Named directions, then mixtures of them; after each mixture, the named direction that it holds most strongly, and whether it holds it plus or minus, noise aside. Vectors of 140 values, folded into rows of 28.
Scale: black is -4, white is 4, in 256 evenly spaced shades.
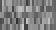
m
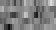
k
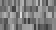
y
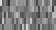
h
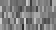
m, minus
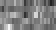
k, minus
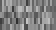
m, plus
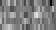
k, minus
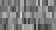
y, plus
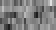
k, plus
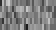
m, plus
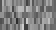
m, plus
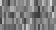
h, plus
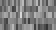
y, plus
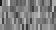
h, minus
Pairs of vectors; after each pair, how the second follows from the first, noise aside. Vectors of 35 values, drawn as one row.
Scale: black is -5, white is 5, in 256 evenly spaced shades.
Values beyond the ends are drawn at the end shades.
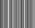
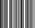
scaled up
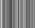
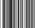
scaled up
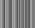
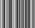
scaled up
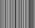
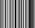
scaled up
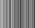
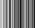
scaled up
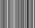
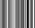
scaled up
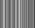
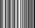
scaled up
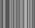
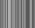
reversed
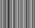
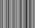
reversed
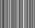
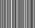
reversed
